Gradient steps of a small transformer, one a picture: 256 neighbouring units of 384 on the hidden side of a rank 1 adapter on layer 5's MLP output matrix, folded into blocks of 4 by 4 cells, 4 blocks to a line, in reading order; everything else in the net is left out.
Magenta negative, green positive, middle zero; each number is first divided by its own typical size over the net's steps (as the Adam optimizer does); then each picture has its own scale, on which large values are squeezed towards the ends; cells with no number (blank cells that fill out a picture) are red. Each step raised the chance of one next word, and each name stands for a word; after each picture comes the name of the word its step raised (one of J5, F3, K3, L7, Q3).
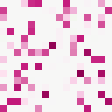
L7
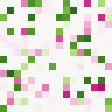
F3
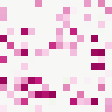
L7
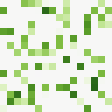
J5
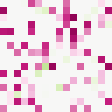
L7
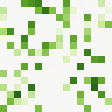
J5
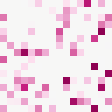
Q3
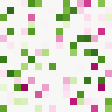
F3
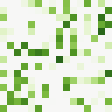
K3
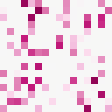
Q3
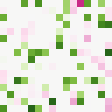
F3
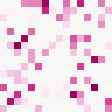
Q3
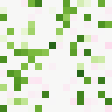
J5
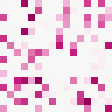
Q3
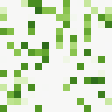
J5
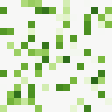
K3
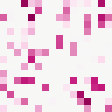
Q3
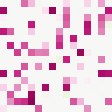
L7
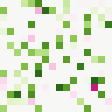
F3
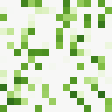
K3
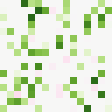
F3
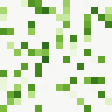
J5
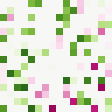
F3
